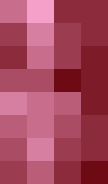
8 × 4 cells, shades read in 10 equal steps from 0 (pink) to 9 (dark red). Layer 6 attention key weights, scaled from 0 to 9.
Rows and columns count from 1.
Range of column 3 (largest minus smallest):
5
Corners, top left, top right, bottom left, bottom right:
3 7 6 9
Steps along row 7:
down up up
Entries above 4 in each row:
2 3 3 4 1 2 3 3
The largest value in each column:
7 5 9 9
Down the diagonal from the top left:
3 2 6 8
